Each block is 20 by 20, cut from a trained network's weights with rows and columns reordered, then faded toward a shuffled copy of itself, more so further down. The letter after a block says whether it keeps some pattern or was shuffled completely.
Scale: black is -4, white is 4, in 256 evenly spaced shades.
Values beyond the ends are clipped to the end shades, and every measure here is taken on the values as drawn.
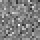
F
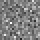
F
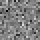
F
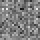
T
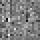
T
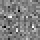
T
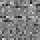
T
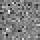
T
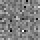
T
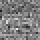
T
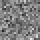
F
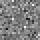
F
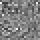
T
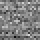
T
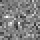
T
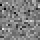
F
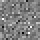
F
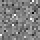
F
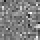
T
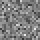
F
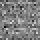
T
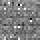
T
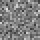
F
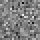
F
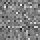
T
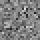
T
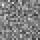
F
